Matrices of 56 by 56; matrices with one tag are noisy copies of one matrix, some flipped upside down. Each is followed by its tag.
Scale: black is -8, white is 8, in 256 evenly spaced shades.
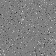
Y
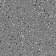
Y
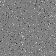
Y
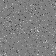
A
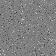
Y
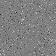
Y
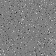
Y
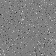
Y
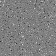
Y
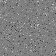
A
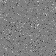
A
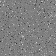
Y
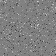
A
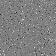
Y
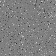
Y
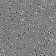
Y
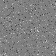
A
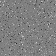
Y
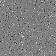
Y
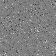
A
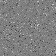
A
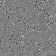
Y
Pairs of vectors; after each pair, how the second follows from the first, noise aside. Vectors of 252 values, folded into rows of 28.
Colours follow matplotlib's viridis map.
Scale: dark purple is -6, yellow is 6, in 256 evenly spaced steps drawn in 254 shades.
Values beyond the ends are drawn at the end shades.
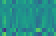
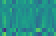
copied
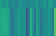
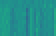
shrunk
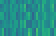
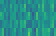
copied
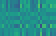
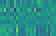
reversed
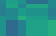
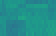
shrunk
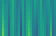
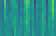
reversed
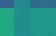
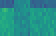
copied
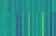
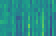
copied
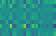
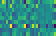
scaled up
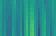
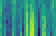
scaled up
